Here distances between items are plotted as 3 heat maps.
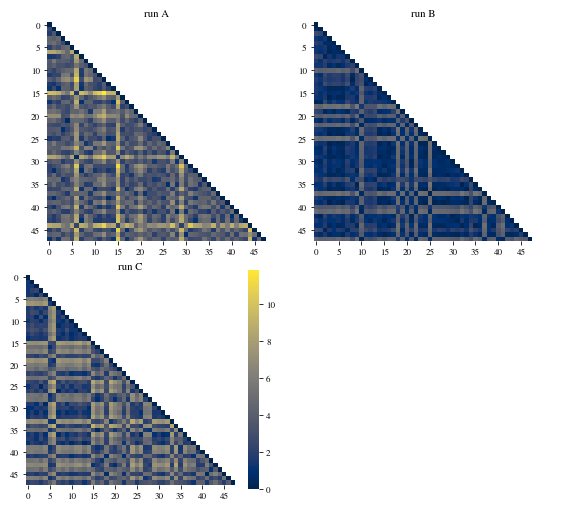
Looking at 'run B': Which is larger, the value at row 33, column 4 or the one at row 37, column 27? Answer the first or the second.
the second
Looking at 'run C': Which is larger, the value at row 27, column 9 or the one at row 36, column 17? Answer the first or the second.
the second
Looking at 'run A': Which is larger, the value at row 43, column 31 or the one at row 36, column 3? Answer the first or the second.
the second
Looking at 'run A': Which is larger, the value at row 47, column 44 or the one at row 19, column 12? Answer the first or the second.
the first
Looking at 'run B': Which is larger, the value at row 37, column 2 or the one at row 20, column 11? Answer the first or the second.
the first
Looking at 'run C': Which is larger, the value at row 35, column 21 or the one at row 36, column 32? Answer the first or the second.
the first
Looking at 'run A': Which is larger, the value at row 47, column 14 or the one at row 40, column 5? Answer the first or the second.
the second
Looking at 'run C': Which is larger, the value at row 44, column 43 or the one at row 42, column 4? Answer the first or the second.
the second
